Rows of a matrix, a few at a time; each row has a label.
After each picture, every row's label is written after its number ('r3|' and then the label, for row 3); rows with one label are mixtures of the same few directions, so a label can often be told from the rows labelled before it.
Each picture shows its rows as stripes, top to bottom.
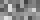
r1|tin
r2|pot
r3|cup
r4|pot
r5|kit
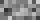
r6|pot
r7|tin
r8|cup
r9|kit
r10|pot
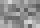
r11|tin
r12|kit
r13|tin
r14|tin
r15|tin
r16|tin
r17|kit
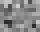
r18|kit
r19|pot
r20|tin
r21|kit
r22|pot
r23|tin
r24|cup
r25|tin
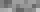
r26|kit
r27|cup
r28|kit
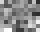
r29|pot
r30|kit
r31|kit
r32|kit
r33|pot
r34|kit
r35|tin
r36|kit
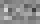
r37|tin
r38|tin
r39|cup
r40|pot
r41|kit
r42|tin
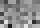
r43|cup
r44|tin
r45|pot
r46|pot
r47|pot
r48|cup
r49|pot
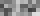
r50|kit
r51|pot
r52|tin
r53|kit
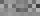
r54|pot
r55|pot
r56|kit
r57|tin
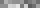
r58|tin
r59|tin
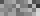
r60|cup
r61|pot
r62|pot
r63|kit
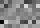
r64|tin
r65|tin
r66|cup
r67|pot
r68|pot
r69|pot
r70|pot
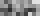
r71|kit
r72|pot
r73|tin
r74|kit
